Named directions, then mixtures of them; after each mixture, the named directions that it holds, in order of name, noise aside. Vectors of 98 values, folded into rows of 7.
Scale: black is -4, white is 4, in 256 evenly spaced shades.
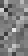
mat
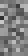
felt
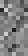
mat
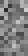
felt, mat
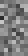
felt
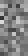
felt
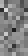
mat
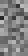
felt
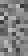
felt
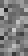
felt, mat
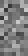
felt, mat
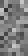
felt, mat
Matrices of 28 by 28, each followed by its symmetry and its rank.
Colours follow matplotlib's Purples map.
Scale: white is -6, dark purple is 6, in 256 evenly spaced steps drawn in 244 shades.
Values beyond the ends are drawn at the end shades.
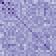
symmetric, rank five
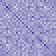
symmetric, rank five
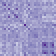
symmetric, rank five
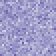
neither, full rank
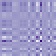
symmetric, rank one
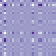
symmetric, rank one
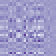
neither, rank two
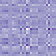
neither, rank two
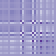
symmetric, rank one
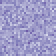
neither, full rank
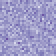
antisymmetric, full rank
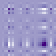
symmetric, rank one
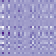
neither, rank two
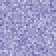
antisymmetric, full rank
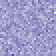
antisymmetric, full rank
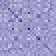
symmetric, rank five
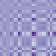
symmetric, rank one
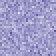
neither, full rank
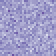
neither, full rank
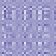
neither, rank two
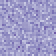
antisymmetric, full rank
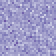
antisymmetric, full rank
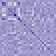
symmetric, rank five
